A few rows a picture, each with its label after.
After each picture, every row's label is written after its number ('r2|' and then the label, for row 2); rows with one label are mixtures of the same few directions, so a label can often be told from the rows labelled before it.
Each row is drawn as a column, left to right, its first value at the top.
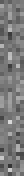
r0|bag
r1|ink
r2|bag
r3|bag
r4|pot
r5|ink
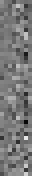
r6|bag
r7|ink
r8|pot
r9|bag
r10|pot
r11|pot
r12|bag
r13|pot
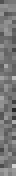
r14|bag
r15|pot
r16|pot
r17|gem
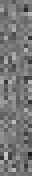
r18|ink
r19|ink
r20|ink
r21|bag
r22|ink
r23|ink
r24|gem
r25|ink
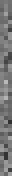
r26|pot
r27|ink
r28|bag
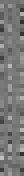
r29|bag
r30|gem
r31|pot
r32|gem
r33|pot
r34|pot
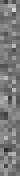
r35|ink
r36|bag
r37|pot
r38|gem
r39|ink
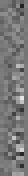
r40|pot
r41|ink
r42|pot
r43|bag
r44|pot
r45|pot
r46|pot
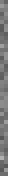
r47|bag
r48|bag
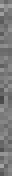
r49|pot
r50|gem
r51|pot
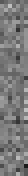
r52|bag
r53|gem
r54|pot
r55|gem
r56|bag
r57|ink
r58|gem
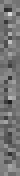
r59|gem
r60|gem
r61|ink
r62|ink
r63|pot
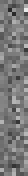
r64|bag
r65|bag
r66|gem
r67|pot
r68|gem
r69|bag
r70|gem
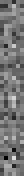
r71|pot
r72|bag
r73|ink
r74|bag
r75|ink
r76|pot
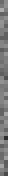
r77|gem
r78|bag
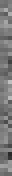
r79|gem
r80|gem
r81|ink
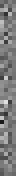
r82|gem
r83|ink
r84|ink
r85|gem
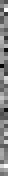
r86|ink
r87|gem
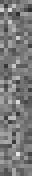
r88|gem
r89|pot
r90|gem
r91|pot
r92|ink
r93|pot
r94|ink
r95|gem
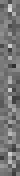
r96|bag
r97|gem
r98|gem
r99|pot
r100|ink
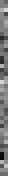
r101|ink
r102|gem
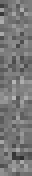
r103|pot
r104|pot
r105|ink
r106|ink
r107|bag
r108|ink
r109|ink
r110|ink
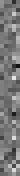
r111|bag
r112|bag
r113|gem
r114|bag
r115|ink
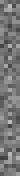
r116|bag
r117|ink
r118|gem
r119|pot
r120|bag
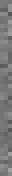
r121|ink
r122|ink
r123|pot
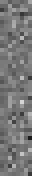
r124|gem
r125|gem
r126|bag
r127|gem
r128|pot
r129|ink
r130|pot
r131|bag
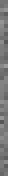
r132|gem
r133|ink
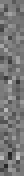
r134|bag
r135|gem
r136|ink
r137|bag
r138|ink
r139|ink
